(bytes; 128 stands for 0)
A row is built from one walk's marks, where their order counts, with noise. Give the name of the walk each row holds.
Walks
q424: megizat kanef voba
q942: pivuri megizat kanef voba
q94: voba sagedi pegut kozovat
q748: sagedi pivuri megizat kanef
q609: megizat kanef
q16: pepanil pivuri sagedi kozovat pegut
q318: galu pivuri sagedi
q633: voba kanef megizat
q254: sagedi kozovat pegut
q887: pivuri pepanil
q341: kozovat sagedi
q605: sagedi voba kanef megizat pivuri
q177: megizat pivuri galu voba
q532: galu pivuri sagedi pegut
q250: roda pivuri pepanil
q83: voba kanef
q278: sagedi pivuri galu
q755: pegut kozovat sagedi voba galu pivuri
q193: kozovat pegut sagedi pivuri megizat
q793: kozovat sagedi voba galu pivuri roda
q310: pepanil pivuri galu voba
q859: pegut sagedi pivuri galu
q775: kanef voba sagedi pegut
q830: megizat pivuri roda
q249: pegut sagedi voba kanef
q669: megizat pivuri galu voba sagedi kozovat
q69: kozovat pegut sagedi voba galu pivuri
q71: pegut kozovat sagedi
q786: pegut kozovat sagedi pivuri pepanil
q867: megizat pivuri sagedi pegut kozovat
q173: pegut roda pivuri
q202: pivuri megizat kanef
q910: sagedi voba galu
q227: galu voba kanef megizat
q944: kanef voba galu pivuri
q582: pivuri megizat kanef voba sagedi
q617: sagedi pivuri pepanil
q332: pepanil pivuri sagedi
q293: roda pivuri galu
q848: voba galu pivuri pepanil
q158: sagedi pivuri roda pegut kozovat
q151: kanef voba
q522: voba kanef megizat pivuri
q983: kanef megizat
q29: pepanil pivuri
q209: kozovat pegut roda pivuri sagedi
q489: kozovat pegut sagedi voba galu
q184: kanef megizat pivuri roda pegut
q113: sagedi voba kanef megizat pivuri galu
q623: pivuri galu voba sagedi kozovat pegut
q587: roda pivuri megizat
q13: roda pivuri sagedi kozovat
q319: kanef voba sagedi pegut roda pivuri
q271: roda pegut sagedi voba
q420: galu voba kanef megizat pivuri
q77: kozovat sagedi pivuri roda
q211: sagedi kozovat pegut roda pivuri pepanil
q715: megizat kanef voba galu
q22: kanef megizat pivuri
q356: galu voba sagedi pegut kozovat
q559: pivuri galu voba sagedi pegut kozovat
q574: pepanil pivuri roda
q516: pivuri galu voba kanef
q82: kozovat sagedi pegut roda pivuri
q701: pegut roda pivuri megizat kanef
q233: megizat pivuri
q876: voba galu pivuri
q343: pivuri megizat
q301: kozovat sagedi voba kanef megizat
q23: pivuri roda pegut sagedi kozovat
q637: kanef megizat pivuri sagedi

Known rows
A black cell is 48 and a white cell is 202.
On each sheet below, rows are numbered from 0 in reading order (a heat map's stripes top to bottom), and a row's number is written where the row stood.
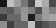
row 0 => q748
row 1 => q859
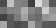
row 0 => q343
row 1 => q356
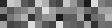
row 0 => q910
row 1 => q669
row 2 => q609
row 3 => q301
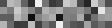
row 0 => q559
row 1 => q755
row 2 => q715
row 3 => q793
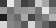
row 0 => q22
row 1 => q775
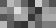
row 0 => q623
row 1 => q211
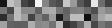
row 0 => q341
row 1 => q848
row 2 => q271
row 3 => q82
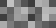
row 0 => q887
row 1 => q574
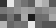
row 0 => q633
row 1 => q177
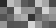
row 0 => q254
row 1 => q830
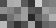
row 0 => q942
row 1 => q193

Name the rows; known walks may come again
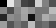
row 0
q605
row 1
q29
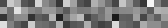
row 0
q669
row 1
q983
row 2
q489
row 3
q202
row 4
q609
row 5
q848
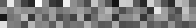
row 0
q319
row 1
q522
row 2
q633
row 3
q887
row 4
q113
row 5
q793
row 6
q158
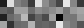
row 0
q301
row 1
q83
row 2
q233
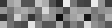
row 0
q332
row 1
q867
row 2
q69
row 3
q22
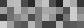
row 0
q637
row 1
q582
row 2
q71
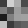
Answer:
q859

